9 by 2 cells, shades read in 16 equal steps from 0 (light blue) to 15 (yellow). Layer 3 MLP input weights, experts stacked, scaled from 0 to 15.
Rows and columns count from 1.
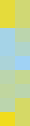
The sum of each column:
61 58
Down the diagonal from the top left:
13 9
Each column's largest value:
15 10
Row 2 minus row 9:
-2 -1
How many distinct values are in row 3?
2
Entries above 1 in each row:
2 2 1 1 1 2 2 2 2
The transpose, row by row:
13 13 1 1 2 5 6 5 15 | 9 9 5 3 0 7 5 10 10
